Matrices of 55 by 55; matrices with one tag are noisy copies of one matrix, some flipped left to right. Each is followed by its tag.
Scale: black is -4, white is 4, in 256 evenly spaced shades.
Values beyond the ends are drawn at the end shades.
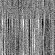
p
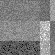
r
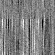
p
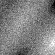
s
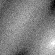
s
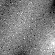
s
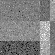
r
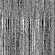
p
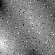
s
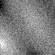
s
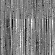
p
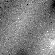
s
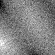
s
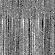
p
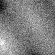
s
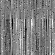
p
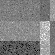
r
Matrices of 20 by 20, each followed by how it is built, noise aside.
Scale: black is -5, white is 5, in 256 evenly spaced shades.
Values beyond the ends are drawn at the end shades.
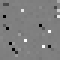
sparse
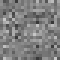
low rank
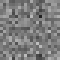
low rank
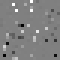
sparse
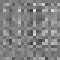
low rank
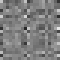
low rank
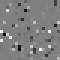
sparse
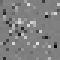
sparse
